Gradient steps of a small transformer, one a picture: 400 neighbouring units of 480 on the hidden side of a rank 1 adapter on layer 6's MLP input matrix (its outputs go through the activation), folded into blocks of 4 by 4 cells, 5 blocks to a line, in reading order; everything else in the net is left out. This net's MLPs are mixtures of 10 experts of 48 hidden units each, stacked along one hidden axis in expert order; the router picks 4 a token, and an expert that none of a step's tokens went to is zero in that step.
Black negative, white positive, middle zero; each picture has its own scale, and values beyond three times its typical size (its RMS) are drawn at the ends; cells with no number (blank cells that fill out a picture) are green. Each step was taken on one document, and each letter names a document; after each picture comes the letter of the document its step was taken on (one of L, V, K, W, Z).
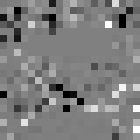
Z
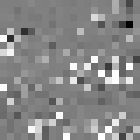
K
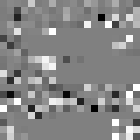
Z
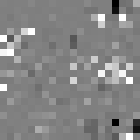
K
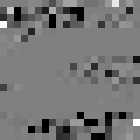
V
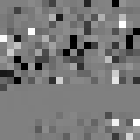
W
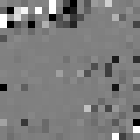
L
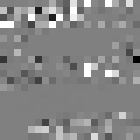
V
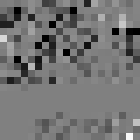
W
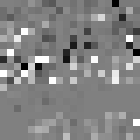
W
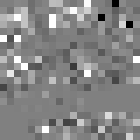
W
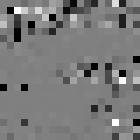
L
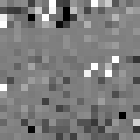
L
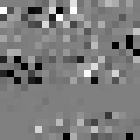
V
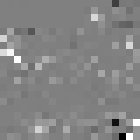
K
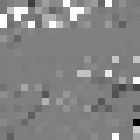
L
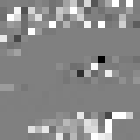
V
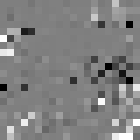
K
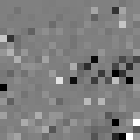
K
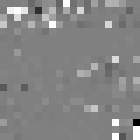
L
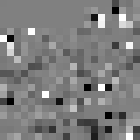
K
